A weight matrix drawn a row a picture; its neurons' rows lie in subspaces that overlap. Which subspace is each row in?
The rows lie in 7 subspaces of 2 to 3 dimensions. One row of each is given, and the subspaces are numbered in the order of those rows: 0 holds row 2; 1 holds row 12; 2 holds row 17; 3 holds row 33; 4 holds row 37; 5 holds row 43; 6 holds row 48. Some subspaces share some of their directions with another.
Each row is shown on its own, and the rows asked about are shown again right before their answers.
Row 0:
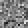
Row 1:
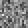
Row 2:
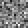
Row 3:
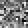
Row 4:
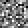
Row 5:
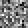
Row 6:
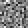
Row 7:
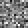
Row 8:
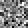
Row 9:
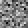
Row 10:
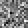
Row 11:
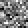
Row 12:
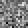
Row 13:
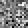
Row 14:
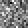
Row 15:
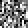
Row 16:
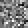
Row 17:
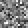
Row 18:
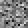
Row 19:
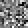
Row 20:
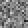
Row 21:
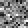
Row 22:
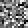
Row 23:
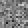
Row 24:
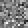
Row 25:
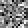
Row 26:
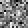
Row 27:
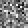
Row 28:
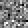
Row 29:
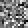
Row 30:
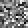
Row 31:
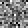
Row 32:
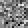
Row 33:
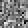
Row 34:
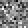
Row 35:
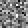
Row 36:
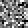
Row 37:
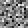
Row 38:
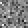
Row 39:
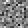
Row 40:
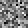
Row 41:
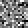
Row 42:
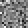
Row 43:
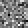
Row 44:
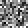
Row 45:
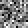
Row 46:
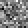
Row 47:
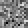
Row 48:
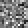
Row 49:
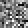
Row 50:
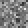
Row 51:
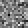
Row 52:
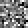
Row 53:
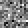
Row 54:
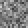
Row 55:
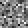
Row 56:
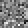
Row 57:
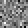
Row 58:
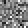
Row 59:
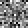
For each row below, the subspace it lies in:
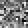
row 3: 6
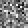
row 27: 2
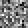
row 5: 3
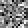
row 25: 6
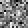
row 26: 0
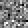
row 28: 6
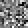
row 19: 1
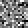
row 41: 5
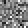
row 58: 1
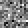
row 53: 6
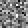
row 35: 2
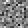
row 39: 4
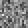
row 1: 3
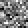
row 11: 2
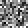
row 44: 1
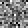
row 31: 0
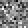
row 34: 2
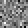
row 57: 1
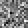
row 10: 4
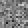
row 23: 1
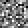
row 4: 4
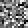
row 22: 6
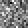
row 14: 6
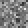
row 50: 0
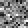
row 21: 2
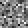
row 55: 4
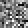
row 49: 1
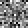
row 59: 0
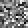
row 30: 6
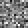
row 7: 0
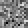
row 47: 4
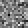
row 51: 5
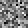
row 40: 2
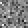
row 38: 4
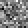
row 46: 2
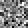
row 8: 1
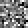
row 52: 0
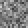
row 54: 0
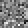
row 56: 3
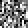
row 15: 3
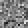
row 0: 3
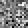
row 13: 1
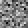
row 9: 5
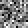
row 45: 6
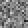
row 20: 4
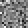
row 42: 4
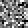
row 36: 5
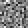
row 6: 4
